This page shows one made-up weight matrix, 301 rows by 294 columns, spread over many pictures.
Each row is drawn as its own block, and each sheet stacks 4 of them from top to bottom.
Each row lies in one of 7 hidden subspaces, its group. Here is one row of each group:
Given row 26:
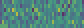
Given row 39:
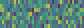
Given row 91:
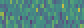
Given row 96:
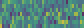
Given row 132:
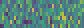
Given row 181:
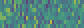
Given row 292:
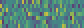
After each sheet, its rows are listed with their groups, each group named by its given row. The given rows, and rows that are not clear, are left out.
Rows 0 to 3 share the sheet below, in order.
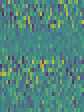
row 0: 96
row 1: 292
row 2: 96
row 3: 26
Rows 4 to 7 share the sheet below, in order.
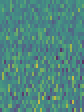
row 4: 26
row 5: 132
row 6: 26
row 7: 91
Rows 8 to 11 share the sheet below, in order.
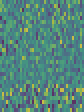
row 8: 91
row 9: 91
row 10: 181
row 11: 26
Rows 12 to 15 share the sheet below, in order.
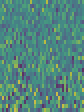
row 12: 26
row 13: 181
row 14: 132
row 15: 96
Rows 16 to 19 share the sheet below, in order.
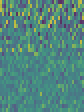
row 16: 96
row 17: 26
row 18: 91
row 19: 96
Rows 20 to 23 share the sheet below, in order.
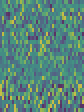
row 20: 132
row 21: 181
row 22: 96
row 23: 96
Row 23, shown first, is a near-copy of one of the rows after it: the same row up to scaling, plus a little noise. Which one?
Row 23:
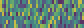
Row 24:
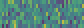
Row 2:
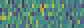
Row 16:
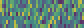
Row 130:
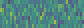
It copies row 16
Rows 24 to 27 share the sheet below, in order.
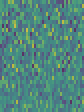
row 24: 96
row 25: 181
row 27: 132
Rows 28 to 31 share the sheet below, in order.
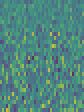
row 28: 91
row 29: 91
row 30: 91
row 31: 96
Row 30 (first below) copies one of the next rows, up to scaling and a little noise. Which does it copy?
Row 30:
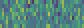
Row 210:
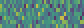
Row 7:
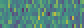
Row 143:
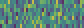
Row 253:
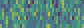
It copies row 253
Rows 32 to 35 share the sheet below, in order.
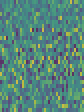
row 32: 39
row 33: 292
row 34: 91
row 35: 96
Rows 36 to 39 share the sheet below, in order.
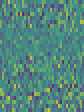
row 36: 96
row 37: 39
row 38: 26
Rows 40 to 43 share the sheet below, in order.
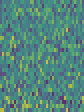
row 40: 26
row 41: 96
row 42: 181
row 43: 132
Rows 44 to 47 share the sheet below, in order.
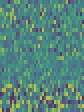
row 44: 96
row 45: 292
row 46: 96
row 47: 96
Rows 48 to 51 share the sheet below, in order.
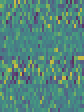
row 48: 39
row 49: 292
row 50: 132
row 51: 96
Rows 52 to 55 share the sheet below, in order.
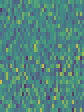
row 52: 96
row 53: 39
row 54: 91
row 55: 91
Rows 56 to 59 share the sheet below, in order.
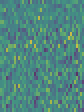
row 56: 292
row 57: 39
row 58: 39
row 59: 39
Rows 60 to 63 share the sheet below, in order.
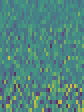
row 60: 96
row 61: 181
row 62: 96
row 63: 39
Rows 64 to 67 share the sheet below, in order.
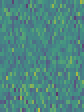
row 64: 132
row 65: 132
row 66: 39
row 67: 181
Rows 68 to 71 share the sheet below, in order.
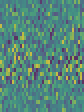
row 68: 91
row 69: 132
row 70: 39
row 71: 292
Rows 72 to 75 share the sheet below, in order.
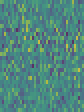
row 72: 132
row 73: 26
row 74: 181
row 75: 132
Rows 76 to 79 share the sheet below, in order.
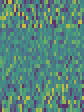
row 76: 181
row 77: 181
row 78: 39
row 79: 96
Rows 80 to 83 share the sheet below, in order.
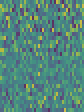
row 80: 26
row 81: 292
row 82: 292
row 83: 181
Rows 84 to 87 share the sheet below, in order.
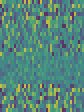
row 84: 292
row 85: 132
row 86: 181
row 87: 292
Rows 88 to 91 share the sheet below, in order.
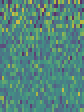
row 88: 91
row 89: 181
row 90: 26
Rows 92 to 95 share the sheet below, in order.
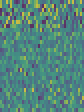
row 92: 96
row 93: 292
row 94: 181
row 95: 91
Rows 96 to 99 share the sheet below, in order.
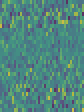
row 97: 91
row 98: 39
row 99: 91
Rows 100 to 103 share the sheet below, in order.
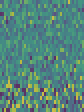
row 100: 91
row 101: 132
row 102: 26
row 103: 96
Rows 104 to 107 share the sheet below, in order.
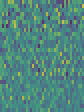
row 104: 96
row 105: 292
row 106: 26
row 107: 96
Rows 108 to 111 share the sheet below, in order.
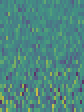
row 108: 132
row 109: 292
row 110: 39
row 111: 91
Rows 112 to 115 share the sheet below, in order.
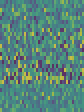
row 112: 96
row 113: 91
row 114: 132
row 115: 91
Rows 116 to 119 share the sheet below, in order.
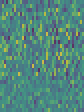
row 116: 181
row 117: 91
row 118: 26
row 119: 39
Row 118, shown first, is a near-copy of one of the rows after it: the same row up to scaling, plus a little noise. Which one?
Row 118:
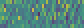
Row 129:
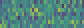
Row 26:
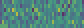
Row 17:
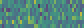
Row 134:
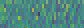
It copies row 134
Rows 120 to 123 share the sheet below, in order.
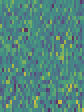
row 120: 132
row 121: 91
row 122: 96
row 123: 39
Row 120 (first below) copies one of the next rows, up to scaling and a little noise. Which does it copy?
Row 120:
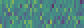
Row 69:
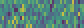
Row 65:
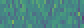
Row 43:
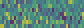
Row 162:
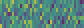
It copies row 162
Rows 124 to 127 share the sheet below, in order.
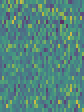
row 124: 132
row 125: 39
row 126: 26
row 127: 39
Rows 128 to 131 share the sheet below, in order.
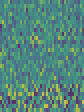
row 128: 91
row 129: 26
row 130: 96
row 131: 39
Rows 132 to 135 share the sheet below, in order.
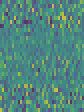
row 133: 91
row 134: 26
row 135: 91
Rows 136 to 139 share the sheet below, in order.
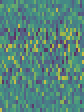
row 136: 132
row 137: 39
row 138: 96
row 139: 91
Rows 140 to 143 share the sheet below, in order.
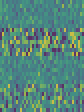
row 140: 26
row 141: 181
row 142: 91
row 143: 91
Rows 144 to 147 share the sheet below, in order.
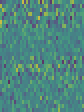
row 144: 292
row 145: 181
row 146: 26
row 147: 96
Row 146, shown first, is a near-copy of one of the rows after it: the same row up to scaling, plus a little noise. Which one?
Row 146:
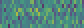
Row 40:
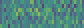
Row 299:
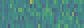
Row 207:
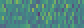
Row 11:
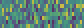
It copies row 40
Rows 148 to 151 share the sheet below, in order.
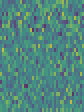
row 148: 96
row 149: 292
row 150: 91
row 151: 91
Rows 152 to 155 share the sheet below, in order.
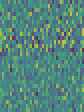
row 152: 39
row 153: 26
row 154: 26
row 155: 26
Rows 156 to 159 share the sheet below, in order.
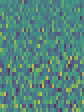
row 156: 91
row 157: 292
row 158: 39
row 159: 292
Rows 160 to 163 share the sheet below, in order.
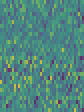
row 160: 132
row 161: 132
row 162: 132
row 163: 39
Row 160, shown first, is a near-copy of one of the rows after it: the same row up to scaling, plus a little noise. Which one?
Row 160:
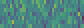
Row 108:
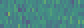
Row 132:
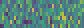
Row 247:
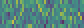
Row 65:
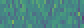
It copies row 65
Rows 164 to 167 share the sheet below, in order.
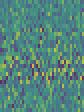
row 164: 91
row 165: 292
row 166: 26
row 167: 132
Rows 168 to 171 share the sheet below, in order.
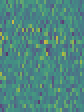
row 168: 132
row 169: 292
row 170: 91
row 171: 292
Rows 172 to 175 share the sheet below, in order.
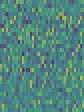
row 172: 132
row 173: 181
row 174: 96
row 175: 292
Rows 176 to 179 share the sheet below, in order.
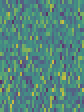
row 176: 132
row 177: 132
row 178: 132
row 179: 181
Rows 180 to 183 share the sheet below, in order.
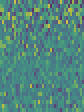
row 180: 39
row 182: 39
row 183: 292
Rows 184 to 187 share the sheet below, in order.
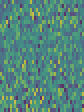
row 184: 26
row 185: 292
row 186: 91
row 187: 96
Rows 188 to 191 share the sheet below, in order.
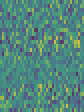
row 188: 39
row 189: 181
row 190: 39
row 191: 91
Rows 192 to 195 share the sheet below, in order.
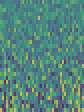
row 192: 292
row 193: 39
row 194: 96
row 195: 91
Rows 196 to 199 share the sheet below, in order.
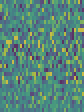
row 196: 91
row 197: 132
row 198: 292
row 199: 181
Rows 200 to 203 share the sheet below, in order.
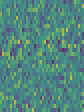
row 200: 181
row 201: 96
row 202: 132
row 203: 96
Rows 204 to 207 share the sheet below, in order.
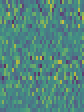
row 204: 132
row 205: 96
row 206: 292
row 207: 26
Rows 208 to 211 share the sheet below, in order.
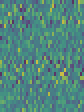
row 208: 132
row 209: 96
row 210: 91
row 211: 181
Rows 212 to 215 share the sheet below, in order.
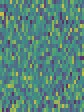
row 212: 91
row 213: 39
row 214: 132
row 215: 96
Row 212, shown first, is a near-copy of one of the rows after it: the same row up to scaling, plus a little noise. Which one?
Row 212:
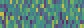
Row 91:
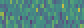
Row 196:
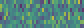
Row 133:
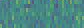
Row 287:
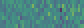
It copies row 91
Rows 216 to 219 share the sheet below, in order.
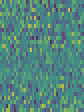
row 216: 181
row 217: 181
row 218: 132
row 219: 96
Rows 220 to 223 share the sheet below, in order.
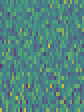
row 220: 39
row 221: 96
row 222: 96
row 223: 91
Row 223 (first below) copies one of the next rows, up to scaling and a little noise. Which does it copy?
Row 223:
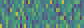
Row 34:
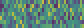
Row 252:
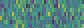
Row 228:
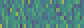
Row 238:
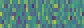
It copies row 228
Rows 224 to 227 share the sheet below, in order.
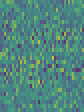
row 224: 96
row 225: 26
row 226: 181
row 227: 292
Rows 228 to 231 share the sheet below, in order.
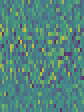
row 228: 91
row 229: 181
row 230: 96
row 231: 292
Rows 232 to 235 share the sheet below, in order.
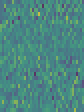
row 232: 26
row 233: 26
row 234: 39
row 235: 132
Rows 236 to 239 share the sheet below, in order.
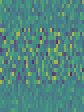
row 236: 26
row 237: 292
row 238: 91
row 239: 132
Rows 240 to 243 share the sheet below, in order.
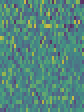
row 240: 181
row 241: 96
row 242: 96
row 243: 26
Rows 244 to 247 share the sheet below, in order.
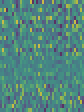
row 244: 292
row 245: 292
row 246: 292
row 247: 132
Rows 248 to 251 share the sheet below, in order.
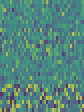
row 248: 26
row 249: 292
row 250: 292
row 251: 96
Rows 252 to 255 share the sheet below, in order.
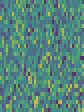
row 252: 91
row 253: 91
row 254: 181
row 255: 39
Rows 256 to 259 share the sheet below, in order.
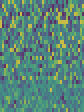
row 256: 96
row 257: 132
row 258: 292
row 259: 132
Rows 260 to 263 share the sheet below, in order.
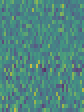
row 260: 181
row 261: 96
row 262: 181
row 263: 96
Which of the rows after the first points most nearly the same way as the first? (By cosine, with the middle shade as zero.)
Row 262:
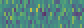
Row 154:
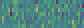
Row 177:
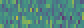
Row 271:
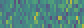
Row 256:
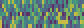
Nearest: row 177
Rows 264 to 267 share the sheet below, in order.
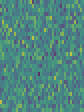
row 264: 292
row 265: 181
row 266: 292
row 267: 91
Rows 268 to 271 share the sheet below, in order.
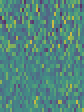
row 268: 91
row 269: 39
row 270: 91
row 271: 39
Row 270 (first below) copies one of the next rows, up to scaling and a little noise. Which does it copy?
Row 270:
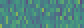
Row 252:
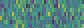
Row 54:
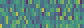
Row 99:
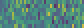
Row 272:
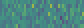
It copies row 54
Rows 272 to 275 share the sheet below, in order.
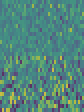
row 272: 91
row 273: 181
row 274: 132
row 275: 96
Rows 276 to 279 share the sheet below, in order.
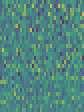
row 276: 91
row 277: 292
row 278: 26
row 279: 181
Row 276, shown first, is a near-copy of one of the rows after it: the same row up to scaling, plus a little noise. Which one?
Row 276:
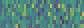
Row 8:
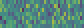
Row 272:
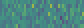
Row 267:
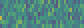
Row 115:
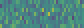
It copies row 272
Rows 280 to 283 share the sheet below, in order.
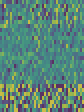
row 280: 26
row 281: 26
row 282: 132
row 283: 96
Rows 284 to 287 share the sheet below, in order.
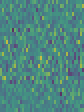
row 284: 26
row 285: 132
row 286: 91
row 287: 91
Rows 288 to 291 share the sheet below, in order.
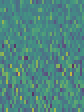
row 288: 292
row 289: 132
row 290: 91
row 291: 181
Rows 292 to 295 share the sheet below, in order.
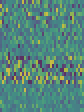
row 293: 26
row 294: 132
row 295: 91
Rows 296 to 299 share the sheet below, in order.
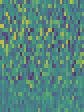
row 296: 132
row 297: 91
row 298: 26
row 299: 26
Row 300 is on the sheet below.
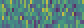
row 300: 26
